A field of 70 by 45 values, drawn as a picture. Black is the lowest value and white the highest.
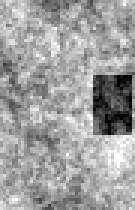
Histogram: skewed, a long tail of low values. Slope: none. Roughest part: middle right. Grain: blotchy. Ninth with the highest average: bottom right. Odd patch: lower, in the middle right.
